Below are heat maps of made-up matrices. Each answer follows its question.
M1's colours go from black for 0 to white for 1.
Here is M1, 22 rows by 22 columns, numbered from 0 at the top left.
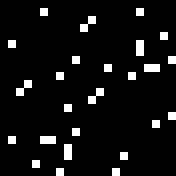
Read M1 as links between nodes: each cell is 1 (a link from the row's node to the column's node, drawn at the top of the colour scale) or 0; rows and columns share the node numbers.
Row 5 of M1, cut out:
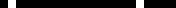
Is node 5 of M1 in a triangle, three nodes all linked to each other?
yes
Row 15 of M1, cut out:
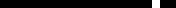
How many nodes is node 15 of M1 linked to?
1
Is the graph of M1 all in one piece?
no
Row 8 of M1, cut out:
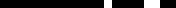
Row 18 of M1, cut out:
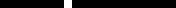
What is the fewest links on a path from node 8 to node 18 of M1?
1
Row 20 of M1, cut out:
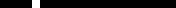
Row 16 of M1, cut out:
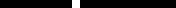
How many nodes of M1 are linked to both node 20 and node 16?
0
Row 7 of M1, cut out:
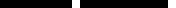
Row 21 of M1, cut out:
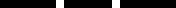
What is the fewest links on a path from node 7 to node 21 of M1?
1
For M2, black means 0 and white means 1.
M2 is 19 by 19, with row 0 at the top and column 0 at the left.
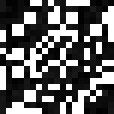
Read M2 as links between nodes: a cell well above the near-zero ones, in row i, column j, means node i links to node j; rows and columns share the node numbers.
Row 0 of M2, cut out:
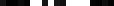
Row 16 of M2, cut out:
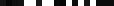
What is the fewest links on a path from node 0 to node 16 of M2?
2
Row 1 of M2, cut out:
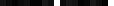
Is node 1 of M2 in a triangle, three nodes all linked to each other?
no
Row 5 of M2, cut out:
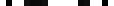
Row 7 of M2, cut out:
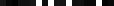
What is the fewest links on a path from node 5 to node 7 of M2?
2
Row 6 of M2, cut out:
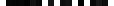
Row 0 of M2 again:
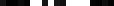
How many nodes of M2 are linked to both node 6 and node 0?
2
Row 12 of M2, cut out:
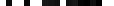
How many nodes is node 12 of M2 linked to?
8
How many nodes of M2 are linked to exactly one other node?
0
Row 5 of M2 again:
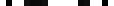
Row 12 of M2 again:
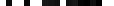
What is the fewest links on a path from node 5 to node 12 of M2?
1
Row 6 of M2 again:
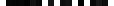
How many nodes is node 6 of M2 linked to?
6
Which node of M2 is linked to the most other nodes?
node 5
